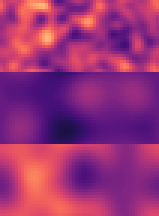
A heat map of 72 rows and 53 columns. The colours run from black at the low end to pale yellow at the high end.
It is made of 3 by 1 panels. Panel 1,1: middling, blotchy, strong in contrast. Panel 2,1: low, smooth. Panel 3,1: middling, smooth, strong in contrast.
